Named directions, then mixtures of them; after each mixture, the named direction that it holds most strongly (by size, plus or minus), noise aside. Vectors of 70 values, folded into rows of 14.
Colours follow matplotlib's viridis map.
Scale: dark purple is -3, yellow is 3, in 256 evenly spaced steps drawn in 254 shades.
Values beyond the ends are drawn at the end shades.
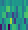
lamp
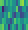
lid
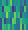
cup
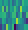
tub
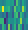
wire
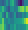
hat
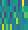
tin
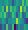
tub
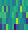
tub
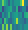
tin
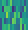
cup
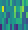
tub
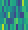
lid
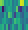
lid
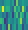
wire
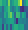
hat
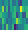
tub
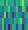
lid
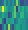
lid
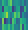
cup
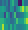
hat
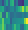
hat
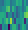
lamp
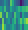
hat
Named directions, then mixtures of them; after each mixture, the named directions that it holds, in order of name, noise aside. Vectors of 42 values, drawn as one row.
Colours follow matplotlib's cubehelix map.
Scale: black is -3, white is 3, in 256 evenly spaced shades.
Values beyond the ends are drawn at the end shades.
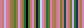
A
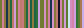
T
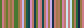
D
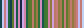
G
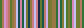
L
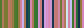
D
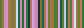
L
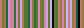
D, G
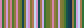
D, T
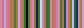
A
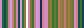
A, G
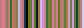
A, T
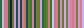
G, T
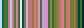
G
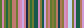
D, T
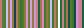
T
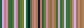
G, L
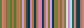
D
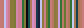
A, L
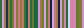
T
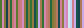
D, T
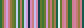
L, T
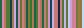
G, T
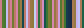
D, T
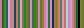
D, G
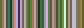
L, T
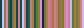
D, G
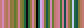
A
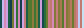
G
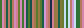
L, T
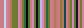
A
